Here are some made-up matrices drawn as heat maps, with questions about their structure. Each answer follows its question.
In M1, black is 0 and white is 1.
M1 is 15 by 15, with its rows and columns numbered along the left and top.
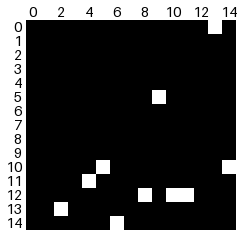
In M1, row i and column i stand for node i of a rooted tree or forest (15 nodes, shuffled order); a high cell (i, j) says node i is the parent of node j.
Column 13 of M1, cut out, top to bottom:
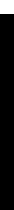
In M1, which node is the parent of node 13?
0
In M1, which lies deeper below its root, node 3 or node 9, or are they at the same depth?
node 9
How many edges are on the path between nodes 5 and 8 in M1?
3
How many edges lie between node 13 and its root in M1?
1
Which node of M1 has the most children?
12
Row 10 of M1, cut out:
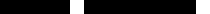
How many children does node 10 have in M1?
2
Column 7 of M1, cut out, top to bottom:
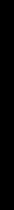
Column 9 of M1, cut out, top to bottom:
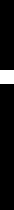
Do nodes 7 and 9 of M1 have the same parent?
no
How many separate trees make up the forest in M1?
5
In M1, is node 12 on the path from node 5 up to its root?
yes
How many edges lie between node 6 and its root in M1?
3
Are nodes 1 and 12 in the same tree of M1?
no
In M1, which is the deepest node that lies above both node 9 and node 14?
10
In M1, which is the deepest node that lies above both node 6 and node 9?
10
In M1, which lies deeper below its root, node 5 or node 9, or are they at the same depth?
node 9
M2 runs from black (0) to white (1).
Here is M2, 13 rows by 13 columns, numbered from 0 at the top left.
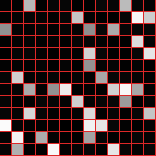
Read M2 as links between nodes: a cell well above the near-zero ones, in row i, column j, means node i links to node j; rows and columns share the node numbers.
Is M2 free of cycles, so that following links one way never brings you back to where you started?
no
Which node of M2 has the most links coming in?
node 7
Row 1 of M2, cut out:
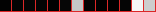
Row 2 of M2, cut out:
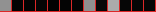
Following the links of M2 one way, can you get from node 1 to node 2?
yes
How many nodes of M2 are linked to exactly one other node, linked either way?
2
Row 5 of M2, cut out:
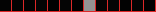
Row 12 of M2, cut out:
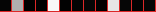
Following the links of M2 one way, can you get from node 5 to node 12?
yes
